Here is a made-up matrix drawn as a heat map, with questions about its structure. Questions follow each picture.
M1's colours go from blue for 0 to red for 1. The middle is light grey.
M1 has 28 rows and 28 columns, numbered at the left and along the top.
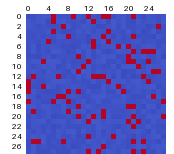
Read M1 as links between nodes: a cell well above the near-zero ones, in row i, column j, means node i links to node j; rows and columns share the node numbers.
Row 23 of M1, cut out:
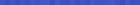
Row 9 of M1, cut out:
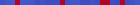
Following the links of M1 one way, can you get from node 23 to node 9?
no
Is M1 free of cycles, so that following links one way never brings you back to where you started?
no
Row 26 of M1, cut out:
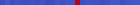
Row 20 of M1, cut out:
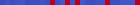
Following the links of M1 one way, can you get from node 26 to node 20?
yes
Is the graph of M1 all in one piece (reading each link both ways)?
yes
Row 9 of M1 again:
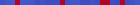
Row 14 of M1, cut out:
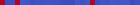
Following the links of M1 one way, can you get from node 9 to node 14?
yes
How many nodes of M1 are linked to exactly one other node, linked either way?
0
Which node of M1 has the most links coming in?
node 21
